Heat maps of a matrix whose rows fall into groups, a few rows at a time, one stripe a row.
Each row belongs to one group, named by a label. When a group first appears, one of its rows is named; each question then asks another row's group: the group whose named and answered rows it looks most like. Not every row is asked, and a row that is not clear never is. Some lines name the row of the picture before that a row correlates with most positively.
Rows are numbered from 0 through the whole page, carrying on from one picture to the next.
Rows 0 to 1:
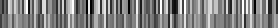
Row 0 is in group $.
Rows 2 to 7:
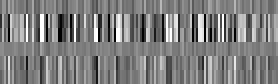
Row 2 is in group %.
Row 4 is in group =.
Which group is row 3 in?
=
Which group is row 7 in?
%
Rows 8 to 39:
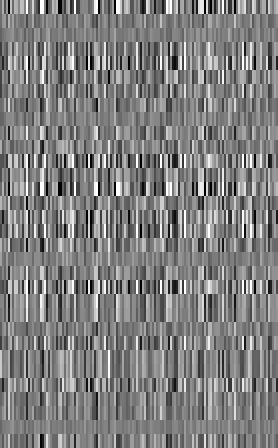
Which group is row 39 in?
%
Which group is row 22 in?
%
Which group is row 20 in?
=
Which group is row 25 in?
%
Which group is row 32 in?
$
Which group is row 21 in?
=
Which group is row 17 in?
=
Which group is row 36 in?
%
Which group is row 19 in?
$
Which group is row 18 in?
%
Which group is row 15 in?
%
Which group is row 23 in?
$
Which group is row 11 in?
$
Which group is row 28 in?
$
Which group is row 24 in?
$
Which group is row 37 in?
%
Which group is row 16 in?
%
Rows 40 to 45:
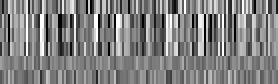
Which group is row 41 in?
=
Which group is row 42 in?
=
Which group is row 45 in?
%
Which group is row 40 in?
$
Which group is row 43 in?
=
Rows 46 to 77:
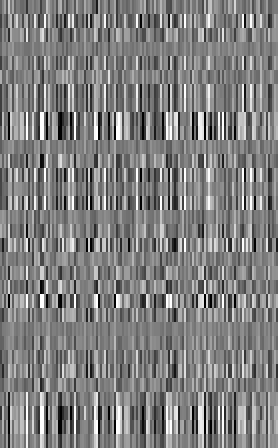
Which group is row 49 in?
%
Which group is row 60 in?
$
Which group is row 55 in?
=
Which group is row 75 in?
=
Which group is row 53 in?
$
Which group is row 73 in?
%
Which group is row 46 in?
%
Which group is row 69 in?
%
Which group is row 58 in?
$
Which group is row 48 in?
=
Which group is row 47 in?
$
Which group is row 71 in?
$
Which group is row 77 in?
=
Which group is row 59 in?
$
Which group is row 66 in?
%
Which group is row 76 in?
=
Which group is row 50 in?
$
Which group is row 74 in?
=
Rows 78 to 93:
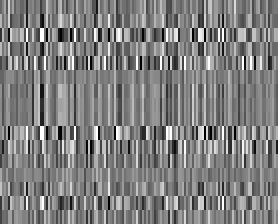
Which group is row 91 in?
%
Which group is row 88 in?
$
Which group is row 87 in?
=
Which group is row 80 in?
=
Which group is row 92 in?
=
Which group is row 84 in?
%
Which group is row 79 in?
%
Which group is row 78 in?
%
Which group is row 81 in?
%
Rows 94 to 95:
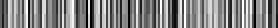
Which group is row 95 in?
$
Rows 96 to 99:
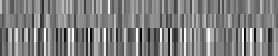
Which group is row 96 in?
%
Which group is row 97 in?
%
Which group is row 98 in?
$
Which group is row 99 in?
$
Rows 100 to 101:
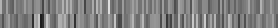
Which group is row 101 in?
%
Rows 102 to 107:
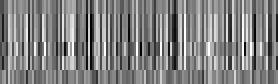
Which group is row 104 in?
$
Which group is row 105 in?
$
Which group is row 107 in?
%
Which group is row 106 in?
$
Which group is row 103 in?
$
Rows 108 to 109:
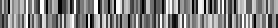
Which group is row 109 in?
$
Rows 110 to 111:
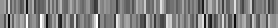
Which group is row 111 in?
=
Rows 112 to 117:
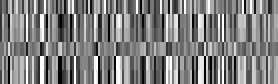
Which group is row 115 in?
%
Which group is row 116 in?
=
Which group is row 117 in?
=
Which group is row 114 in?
=
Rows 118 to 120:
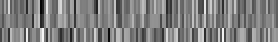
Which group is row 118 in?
%
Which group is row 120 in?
=
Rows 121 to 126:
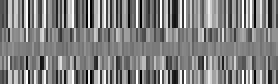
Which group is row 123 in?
=
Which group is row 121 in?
$
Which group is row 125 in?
%
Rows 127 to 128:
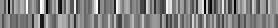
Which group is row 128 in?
%
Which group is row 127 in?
=
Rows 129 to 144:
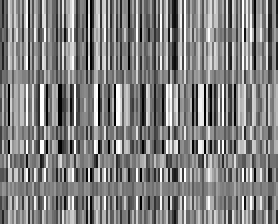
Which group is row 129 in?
$
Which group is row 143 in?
$
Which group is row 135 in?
=
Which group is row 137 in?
=
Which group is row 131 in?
$
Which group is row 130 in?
$
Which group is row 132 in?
$
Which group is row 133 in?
$
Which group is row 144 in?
$
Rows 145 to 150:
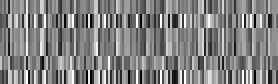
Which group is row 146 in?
$
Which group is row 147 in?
=
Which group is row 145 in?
=
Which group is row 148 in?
=
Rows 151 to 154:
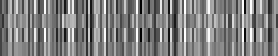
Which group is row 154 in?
$
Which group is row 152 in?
$
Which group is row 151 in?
$
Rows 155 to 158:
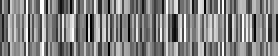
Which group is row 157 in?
$
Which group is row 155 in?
=
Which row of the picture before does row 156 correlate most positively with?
152
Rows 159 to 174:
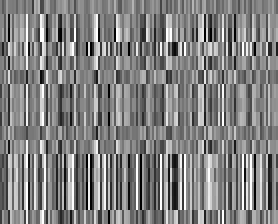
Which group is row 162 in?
$
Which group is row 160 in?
=
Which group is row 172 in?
$
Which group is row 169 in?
=
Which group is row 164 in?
%
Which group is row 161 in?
=
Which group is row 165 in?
=
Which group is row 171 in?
$
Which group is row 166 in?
=
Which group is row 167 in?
=
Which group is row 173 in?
$
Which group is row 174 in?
=
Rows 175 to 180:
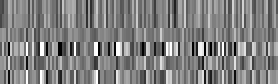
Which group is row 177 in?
%
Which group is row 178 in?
=
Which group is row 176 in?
$
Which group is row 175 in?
$
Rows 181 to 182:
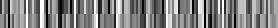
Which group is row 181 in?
=
